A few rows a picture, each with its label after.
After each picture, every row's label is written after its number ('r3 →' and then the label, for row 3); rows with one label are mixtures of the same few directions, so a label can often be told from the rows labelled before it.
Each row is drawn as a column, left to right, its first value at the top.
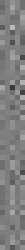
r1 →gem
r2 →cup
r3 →gem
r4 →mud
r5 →mud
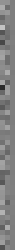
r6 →gem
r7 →cup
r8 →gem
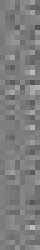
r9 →mud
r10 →mud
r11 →mud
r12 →gem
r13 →gem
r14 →cup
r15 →cup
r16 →gem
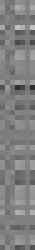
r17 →gem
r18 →gem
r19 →cup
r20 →gem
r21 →gem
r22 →gem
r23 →gem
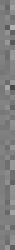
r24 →cup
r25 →gem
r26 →gem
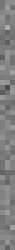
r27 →mud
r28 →gem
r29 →cup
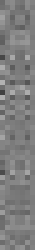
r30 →mud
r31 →cup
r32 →mud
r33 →gem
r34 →gem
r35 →mud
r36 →cup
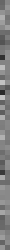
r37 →mud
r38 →gem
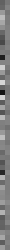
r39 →mud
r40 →cup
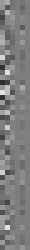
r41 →mud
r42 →cup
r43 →mud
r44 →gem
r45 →gem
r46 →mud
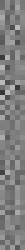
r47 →mud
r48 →mud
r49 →gem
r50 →gem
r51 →mud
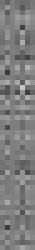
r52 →mud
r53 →cup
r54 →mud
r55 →mud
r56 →gem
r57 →mud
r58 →mud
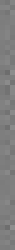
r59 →cup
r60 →cup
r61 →cup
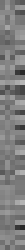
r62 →mud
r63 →gem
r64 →mud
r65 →cup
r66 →cup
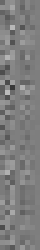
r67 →cup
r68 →mud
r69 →gem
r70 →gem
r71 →gem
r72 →mud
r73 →gem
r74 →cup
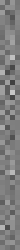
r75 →cup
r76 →cup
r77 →mud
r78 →mud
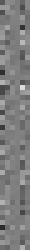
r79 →cup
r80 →gem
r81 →cup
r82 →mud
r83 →gem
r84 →mud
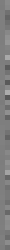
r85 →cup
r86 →mud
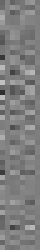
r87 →mud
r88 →gem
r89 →cup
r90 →cup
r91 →mud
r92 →cup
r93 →cup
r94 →cup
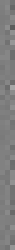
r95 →mud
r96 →gem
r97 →gem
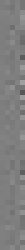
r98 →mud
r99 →cup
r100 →gem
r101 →gem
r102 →mud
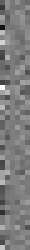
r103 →gem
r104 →mud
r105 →gem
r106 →cup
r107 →mud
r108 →cup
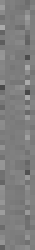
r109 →gem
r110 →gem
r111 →mud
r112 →gem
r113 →gem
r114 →mud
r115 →cup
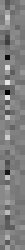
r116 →gem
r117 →mud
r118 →cup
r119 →gem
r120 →cup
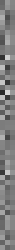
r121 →mud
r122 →mud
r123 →mud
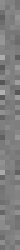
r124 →mud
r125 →cup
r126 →gem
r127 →mud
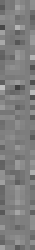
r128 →gem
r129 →mud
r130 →mud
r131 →gem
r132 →gem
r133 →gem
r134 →mud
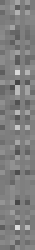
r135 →cup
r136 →gem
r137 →gem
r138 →cup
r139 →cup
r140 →cup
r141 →mud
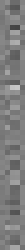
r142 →mud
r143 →cup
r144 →gem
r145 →gem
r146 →gem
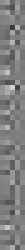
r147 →cup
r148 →cup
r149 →gem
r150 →gem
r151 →gem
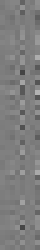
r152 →gem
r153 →mud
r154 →mud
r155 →cup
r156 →cup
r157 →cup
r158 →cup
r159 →mud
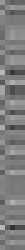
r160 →cup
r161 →cup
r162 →cup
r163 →cup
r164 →cup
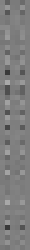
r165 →gem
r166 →cup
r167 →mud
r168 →mud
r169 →cup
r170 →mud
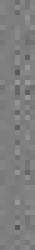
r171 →gem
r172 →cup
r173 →gem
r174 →cup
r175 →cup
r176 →mud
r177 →gem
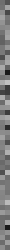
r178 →mud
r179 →cup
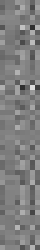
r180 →gem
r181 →mud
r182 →mud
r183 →cup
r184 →gem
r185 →gem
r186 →gem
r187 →gem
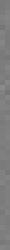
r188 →gem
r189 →mud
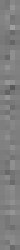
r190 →mud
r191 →mud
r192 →gem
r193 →gem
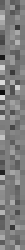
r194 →mud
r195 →mud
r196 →cup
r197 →gem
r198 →cup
